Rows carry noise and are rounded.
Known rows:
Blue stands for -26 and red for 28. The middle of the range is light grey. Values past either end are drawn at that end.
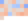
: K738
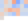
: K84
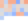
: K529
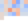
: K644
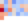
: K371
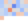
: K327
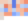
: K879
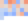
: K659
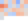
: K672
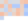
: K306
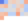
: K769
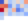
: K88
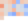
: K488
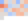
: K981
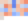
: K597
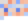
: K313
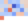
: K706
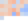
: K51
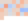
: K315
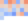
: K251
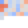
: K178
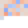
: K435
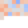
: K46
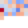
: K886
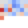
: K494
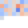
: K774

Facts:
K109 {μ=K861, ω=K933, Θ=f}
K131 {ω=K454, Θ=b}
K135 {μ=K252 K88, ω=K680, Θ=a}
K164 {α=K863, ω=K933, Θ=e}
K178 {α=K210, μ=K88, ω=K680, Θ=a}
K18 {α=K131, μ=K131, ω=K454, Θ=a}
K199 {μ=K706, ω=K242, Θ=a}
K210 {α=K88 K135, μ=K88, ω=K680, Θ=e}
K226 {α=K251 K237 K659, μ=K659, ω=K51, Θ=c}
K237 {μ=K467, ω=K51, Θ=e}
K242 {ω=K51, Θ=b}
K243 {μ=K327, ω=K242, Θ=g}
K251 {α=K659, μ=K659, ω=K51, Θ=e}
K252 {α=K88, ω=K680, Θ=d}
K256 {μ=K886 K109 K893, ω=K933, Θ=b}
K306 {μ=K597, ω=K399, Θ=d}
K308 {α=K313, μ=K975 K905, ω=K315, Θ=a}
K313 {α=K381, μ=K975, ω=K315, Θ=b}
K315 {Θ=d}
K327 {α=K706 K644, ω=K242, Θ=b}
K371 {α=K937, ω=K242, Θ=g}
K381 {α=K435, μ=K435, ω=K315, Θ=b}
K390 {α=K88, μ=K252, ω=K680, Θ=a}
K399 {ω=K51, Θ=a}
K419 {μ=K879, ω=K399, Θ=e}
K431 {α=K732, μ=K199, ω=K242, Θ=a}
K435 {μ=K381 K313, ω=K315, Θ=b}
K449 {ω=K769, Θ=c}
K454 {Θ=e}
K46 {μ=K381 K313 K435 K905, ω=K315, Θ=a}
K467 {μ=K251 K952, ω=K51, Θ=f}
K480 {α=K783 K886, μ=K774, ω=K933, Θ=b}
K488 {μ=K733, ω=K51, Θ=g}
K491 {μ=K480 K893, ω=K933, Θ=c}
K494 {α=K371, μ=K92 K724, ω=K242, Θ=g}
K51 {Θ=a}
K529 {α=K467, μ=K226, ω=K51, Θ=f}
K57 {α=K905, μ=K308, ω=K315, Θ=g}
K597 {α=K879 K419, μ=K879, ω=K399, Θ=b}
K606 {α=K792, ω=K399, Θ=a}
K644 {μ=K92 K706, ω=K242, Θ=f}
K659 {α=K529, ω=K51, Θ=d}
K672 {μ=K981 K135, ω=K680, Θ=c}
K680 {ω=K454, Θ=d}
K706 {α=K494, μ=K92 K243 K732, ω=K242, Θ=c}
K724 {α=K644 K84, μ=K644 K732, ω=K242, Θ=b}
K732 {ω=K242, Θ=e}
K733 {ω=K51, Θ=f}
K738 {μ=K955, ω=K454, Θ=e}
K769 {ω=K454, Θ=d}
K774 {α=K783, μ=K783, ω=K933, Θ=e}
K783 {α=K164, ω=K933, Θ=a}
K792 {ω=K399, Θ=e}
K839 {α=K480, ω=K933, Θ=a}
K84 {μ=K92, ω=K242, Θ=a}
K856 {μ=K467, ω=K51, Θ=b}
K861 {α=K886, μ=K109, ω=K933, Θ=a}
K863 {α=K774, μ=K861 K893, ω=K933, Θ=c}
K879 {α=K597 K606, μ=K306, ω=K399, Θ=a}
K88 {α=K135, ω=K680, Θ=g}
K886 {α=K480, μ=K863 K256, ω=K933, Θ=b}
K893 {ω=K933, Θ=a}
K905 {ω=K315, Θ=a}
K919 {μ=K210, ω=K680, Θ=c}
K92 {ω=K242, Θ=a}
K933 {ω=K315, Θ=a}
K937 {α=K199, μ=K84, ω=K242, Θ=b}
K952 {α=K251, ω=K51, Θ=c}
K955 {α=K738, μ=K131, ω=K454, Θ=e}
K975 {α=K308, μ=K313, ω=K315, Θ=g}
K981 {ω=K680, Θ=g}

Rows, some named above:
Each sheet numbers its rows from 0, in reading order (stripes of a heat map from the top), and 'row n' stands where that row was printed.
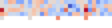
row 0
K199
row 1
K242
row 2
K706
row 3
K371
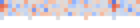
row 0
K135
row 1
K975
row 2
K431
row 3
K449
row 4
K252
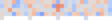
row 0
K724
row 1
K491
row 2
K178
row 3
K399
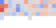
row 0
K390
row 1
K905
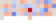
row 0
K606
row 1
K886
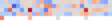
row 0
K706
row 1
K480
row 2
K893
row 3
K199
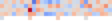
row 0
K792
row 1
K937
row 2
K449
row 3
K680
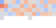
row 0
K981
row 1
K57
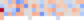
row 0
K886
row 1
K606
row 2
K419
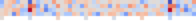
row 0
K242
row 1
K210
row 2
K733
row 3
K491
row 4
K933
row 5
K454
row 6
K88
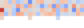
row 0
K839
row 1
K131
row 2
K164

